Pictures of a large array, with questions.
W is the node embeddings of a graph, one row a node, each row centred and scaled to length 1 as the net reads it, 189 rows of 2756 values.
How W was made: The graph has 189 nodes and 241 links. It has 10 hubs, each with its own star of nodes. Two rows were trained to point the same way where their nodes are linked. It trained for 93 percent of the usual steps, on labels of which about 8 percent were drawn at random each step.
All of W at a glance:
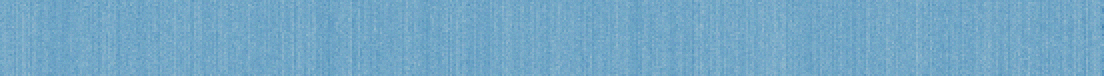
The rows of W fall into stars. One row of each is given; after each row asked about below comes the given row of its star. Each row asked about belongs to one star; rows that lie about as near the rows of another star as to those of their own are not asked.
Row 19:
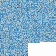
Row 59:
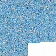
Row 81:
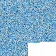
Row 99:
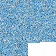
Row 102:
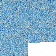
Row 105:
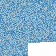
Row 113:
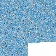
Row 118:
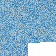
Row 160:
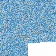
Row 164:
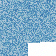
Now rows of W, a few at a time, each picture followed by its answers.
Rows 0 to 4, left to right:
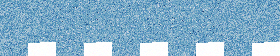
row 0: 118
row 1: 81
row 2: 59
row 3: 102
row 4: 160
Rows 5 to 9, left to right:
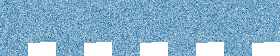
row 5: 81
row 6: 99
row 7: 113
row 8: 102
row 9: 19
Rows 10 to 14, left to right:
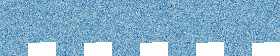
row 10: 164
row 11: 164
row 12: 118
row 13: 19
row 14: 164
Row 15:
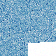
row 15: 160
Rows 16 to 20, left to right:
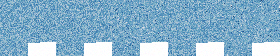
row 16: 160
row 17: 160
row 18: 81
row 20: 19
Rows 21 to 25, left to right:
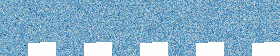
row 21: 164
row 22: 118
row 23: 160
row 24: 105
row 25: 99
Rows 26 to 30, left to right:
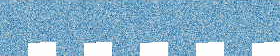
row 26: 160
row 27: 164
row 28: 118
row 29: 105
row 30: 59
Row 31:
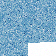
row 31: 19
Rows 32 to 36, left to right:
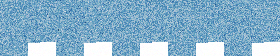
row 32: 99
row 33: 81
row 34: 160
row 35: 160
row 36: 105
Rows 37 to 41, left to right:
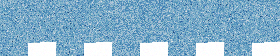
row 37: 164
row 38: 19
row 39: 102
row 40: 113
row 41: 160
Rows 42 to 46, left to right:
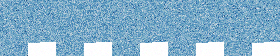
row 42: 102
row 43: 118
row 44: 105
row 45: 59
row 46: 81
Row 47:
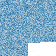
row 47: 59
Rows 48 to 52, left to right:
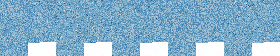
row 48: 118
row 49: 118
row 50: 118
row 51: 81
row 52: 113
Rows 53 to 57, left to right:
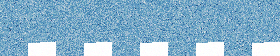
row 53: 160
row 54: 59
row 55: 118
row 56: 113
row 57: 160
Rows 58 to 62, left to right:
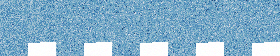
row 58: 160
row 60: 105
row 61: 59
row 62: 59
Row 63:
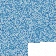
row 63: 59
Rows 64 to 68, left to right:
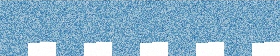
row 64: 164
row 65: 105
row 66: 59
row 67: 59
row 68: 164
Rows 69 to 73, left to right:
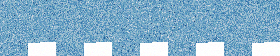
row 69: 160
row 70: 118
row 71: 59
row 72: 160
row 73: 160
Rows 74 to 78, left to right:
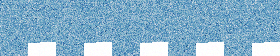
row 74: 59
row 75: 59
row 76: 160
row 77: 59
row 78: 59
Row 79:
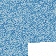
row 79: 102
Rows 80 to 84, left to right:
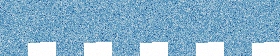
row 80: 105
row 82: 118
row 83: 81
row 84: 99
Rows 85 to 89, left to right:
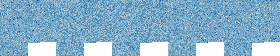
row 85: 19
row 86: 164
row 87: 102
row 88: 164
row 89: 160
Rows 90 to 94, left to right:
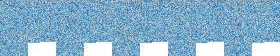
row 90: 81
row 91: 81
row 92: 99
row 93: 113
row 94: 113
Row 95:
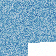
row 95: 102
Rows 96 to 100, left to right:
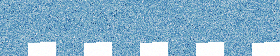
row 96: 81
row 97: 160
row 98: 118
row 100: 164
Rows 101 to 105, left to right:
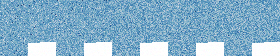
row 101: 113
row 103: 102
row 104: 19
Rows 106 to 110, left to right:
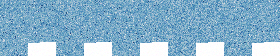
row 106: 113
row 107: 105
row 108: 19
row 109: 99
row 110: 19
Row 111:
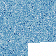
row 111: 105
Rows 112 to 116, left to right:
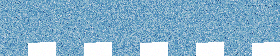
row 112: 164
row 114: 81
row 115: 102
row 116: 113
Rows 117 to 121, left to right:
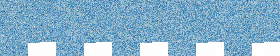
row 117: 105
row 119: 160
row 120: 164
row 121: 59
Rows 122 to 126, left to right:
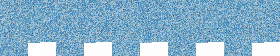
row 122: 19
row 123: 19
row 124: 102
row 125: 99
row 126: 81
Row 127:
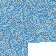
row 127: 102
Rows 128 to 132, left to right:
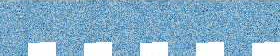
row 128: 19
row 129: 99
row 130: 118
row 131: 102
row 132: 105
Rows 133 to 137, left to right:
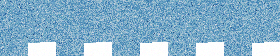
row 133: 81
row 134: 164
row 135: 118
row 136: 113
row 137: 160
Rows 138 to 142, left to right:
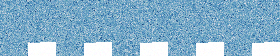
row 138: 102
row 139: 102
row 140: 81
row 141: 118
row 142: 59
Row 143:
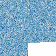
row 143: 102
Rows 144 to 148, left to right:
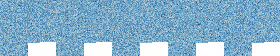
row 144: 164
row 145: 118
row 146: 81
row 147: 81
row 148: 81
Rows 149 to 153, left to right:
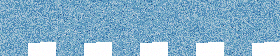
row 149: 59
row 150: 118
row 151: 118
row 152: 99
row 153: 164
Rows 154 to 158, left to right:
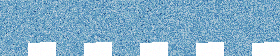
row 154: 102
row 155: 102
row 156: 102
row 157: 118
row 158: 59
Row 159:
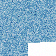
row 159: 164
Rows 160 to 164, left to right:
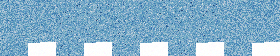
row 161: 113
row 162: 102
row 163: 113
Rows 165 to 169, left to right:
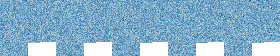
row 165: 102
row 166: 105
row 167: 118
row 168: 59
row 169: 102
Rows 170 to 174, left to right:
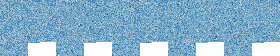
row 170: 118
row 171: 99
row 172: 118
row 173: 81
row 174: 99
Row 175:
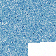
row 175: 99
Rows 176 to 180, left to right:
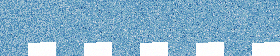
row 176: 81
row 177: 99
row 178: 118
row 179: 81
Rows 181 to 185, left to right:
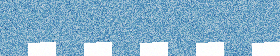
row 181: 164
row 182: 105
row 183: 19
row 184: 99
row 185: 105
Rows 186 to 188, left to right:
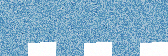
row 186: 105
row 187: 59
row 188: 113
